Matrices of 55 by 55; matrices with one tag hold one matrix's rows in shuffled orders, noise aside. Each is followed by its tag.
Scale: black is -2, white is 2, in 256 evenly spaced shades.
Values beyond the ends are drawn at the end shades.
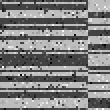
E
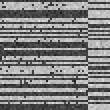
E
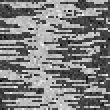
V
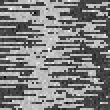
V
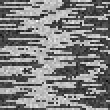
V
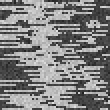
V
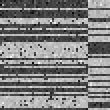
E
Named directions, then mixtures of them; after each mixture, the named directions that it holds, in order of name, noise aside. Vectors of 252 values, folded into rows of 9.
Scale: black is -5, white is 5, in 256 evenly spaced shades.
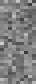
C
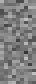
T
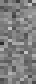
C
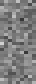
C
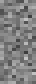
T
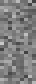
C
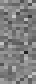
C, T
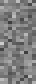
C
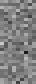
C, T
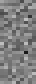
C, T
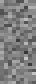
T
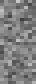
C, T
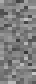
T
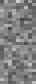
C, T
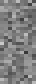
C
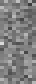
C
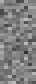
T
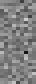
C, T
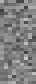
T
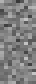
T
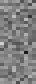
C, T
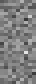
C, T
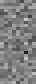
C, T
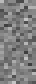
T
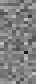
C, T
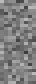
T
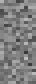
T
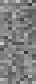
C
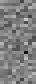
C, T
